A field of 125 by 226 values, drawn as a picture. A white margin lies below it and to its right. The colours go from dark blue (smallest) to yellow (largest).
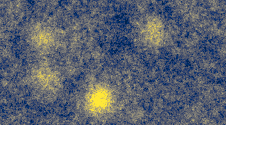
Odd rows or columns: none. Bumps: four. Grain: blotchy. Ninth with the highest average: bottom middle. Seam: none. Mirror symmetry: none.
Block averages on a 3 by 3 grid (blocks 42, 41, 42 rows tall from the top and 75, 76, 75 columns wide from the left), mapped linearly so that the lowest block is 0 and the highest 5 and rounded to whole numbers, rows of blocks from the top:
2 1 2
3 1 0
1 5 1
